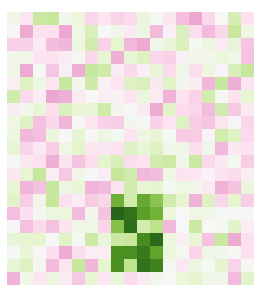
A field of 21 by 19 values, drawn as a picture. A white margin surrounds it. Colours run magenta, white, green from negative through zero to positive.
Odd patch: higher, in the bottom middle. Mirror symmetry: none. Ninth with the highest average: bottom middle.
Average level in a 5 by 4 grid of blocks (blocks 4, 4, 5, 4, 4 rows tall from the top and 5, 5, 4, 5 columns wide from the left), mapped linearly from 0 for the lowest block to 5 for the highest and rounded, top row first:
0 1 1 1 / 1 2 1 1 / 0 1 1 0 / 1 3 4 1 / 1 3 5 1
